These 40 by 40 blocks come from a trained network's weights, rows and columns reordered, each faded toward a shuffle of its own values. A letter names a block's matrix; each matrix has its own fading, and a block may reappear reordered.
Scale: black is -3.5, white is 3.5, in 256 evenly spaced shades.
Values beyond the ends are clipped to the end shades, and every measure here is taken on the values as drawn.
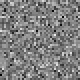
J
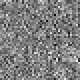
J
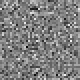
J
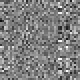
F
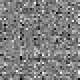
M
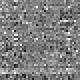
M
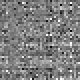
M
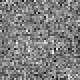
J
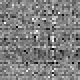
M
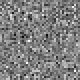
J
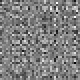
F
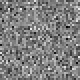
J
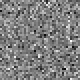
J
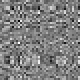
F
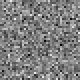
J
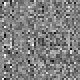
F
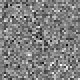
J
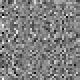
F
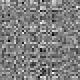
F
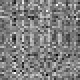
F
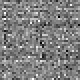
M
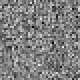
J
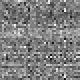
M
